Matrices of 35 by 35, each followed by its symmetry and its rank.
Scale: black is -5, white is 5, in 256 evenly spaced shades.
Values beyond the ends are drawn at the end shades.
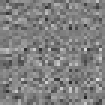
neither, rank five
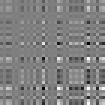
symmetric, rank one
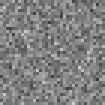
neither, full rank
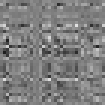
neither, rank three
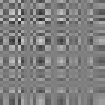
symmetric, rank one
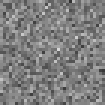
neither, full rank
